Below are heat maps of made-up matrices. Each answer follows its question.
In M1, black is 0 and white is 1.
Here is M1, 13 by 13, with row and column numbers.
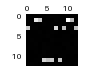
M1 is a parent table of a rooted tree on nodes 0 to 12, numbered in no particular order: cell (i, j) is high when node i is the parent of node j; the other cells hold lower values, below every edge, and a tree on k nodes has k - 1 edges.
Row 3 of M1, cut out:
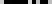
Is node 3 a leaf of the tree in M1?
no
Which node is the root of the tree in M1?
1
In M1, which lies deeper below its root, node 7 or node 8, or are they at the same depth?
the same depth
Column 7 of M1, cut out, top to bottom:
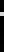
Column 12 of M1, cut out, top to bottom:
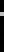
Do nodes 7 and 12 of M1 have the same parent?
yes
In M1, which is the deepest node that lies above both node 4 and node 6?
11
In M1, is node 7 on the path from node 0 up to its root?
no
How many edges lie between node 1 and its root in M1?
0
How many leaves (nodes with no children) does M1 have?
10
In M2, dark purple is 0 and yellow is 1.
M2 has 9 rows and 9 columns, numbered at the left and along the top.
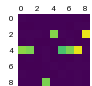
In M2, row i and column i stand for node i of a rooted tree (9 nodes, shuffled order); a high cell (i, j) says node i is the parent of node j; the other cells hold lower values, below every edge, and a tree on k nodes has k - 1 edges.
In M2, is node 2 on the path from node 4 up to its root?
yes
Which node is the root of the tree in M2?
2
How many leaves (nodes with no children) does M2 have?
6
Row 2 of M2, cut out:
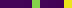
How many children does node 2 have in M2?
2
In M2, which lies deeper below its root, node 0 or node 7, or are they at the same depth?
the same depth
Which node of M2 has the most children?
4
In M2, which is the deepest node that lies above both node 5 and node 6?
4
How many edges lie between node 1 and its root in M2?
2
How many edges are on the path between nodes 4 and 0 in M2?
1
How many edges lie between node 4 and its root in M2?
1
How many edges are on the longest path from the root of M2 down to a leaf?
2
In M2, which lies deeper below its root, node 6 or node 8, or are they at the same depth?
node 6
